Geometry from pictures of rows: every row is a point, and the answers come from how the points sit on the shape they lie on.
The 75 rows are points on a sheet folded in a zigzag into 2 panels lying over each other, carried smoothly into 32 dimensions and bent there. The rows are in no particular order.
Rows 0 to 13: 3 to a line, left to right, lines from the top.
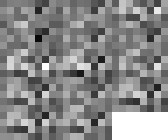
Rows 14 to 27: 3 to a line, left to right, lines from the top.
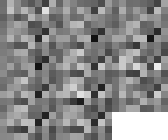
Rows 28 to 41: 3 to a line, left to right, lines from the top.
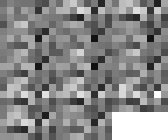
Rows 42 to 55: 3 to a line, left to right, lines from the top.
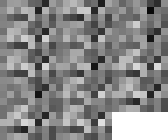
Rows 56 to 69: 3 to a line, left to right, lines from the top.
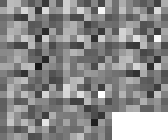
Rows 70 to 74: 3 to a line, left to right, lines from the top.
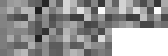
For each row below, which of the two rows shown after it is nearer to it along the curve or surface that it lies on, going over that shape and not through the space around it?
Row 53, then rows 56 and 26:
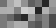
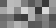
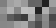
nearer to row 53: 56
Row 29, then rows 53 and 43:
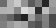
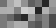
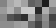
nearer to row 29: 53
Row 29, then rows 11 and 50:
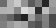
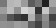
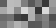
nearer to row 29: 50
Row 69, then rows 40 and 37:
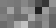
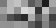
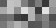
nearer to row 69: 40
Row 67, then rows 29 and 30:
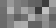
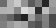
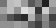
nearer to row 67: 30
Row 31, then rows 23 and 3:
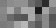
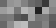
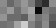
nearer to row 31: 3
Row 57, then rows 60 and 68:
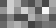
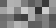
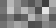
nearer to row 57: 60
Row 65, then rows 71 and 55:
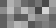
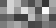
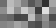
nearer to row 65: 71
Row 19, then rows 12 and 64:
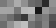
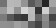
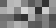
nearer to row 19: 64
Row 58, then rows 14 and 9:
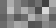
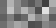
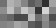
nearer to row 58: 14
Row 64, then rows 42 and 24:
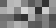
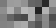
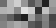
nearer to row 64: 24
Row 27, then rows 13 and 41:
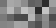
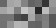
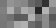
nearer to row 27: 41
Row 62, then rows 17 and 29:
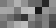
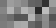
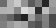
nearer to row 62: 29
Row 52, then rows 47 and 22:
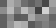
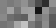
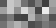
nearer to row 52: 22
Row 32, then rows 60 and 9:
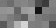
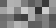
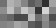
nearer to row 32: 60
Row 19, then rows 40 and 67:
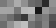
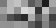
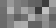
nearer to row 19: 40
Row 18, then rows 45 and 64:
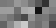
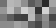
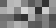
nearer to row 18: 64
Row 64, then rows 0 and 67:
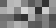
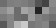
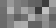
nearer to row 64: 0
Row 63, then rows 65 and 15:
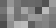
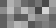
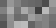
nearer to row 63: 15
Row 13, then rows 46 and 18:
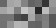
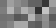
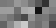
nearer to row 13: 18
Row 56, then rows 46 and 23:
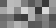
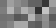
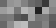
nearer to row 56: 23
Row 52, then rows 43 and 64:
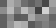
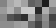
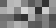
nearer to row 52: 64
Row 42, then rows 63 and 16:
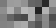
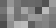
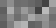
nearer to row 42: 16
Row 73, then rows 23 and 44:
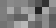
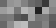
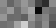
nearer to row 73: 44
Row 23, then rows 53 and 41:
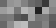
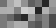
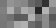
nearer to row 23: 53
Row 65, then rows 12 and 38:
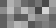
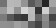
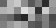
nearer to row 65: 38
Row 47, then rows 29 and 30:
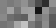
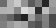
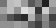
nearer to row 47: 30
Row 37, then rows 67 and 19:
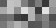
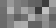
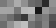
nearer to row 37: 19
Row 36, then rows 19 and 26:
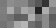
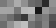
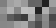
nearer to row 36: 26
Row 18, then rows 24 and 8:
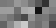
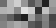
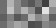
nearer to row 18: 24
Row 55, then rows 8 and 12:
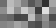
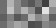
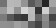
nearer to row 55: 12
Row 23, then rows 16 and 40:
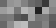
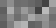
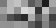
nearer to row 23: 40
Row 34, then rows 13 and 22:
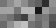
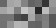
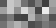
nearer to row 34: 13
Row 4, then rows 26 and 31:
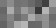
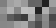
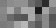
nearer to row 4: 31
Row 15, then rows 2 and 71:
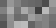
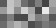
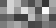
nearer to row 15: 2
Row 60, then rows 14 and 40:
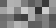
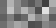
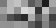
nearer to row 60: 40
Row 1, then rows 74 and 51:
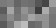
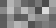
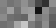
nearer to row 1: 51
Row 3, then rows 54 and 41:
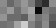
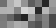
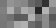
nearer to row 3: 41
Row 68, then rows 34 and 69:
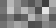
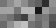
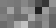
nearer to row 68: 69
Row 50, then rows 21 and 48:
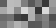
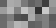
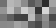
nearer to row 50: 21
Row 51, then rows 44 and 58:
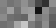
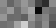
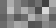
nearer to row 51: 44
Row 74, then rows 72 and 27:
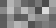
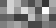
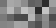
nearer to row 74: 72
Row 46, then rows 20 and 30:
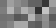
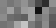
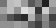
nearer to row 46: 20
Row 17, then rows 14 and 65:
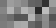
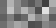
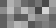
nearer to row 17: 14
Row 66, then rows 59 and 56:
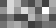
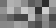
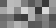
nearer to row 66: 56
